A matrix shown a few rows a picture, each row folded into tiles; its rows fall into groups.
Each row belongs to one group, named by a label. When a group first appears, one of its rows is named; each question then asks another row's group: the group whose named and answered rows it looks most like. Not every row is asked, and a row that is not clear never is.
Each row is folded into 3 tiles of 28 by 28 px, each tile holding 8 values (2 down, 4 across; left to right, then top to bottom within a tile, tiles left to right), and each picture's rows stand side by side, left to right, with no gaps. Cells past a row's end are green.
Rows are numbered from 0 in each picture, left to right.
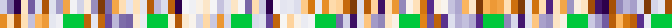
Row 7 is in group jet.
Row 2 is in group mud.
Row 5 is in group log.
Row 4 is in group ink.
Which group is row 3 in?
jet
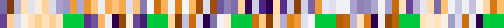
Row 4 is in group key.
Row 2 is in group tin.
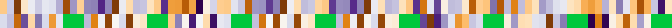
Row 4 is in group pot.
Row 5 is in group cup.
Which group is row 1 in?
pot
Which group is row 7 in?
cup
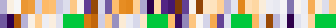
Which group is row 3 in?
log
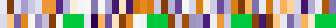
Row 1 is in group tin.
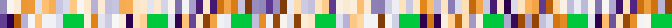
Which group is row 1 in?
mud
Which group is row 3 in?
pot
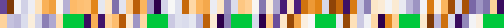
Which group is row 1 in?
cup
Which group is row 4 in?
mud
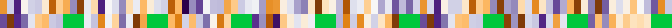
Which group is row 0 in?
cup
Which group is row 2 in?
key
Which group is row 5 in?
cup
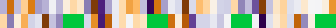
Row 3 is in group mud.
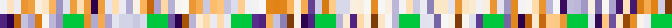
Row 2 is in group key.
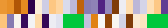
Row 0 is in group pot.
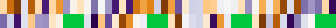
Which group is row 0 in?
ink
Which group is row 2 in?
mud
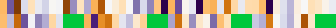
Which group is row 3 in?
key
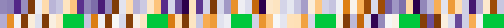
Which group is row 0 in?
pot
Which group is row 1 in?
pot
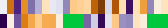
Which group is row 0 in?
jet
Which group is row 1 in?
ink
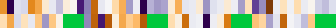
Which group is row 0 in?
mud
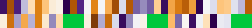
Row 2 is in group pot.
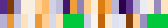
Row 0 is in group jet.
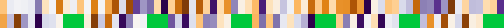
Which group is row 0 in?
log
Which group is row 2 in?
ink
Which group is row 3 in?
log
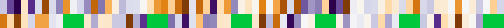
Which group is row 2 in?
ink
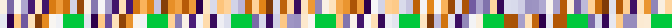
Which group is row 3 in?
ink
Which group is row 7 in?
ink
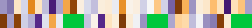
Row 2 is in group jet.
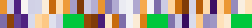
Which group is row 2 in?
ink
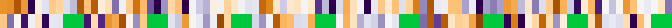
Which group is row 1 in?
cup
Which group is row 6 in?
cup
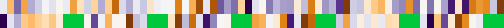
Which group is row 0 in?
jet
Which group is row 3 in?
key
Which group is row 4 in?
jet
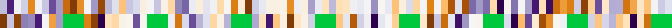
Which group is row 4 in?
log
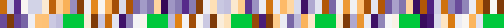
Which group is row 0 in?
cup
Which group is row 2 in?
pot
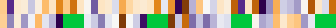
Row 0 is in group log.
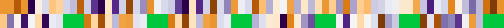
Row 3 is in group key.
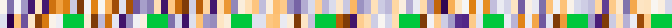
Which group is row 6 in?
key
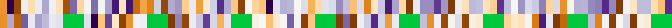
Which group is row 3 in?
key
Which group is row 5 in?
pot
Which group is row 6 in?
key
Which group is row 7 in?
pot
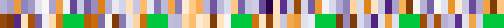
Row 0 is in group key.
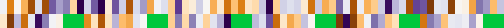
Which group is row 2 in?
log
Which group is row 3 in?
jet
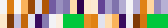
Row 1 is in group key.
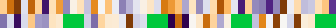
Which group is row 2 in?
cup
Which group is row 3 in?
pot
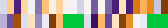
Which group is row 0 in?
key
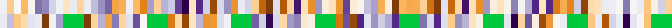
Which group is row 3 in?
ink
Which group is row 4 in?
log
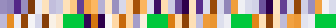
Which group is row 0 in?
pot
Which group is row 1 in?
cup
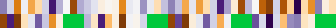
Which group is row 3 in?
ink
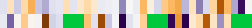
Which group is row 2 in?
cup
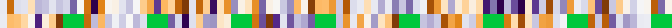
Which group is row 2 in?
ink
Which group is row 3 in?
log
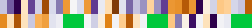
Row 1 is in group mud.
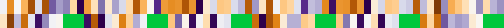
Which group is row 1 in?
cup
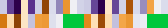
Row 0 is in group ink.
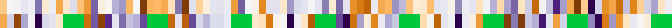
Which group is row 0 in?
log
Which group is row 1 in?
log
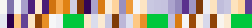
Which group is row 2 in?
pot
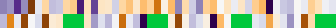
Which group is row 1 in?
log
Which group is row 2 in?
mud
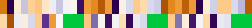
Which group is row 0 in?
mud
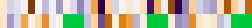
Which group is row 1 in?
jet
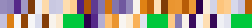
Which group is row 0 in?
pot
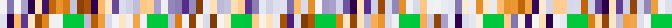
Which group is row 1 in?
mud
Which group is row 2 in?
pot
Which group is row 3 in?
key
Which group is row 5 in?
log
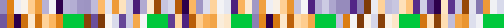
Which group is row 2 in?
jet
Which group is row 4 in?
pot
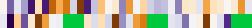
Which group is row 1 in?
key
